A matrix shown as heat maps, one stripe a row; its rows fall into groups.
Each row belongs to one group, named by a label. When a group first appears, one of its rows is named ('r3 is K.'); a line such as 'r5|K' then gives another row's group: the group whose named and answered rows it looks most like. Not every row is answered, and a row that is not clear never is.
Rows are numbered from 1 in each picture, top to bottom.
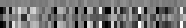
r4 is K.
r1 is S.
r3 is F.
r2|K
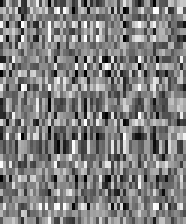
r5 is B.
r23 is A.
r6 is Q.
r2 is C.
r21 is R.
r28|A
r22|R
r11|K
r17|K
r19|F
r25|C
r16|F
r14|A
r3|F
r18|Q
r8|B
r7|R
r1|F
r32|B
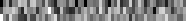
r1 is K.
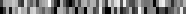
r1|B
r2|K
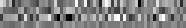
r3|B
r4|A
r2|A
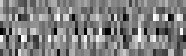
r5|K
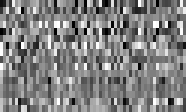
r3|Q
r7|Q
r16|Q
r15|C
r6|B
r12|A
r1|K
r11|S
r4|C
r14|A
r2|F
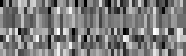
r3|A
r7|A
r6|F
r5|C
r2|A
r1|K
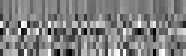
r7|Q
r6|B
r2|R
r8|B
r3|K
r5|F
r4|Q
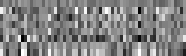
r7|Q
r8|Q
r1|R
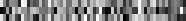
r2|K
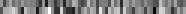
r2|B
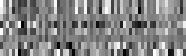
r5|S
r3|S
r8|C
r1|S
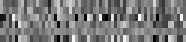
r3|K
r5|Q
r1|A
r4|R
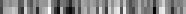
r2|B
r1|B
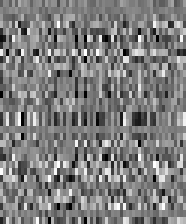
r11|B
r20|F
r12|K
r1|R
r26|B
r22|K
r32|F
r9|F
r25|S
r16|A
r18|F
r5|F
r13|K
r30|B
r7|K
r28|A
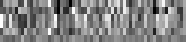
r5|B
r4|S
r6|A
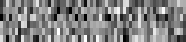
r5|C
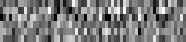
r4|A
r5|S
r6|A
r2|B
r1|R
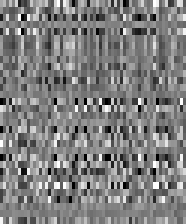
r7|A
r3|F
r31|R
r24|C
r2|A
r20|C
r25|F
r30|Q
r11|F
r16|S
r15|K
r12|R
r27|C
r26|B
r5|F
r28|F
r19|K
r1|C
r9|R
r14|A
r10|A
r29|B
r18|Q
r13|F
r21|S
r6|A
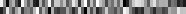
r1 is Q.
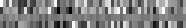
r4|R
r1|S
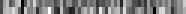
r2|B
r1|F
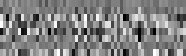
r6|S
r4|S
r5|F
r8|C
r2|K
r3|Q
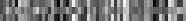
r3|R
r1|R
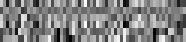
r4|Q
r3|Q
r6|B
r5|R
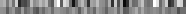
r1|C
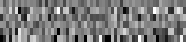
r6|K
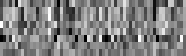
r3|B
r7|C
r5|B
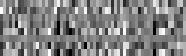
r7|F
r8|B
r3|R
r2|S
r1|C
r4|R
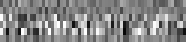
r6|Q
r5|Q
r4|C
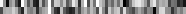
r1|Q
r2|B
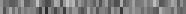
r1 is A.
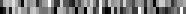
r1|B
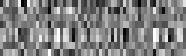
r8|B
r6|C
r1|F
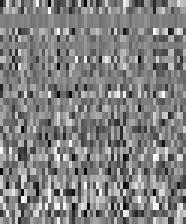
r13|K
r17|C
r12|Q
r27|Q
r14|B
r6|R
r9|S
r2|B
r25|K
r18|A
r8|R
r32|C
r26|Q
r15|A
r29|Q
